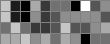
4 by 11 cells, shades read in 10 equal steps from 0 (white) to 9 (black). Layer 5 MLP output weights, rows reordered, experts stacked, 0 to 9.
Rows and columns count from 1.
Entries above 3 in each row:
8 10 8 6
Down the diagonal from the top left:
2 8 5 4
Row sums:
58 58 53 46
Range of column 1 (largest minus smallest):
3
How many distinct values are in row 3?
6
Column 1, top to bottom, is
2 2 5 3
